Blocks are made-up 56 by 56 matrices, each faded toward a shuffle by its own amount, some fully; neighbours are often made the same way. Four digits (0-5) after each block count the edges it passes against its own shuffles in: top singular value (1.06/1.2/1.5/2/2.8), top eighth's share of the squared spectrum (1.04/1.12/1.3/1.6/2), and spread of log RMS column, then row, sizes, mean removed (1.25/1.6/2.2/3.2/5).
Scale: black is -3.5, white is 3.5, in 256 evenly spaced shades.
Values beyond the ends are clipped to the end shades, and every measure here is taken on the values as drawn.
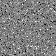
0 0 0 1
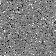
0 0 0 0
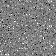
0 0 0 0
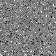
1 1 0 1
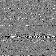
3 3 0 3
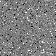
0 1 0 0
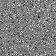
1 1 0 0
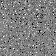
1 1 0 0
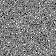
0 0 0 0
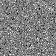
0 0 0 0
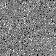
1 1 0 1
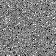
2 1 0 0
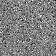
2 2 0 0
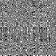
4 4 2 2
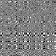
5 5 3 3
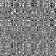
4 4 2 3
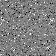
1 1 0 0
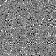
3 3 1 1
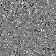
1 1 0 0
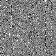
1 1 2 0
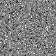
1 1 2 0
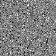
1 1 2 0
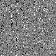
1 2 2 0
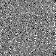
1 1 2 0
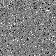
0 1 0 0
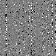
2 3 3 0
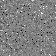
1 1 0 0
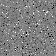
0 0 0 0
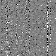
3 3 3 0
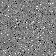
0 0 0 0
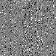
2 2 3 0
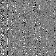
2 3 3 0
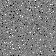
0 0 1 0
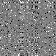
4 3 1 1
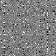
4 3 2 1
